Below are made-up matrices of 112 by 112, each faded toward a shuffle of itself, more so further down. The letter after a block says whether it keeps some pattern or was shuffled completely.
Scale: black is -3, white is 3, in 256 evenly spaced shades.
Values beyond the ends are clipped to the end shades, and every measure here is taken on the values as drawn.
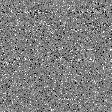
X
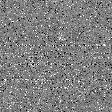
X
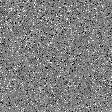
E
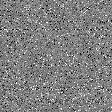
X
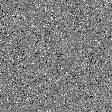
E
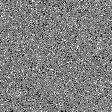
E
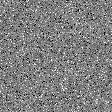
E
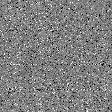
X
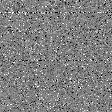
X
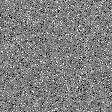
E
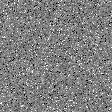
E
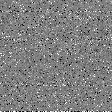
X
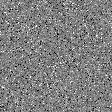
E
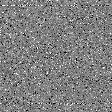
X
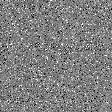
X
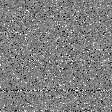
X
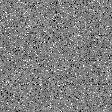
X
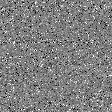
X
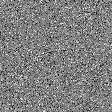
E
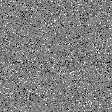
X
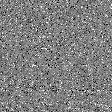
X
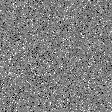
E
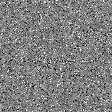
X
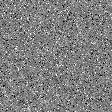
E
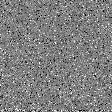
X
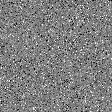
E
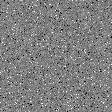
E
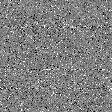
X
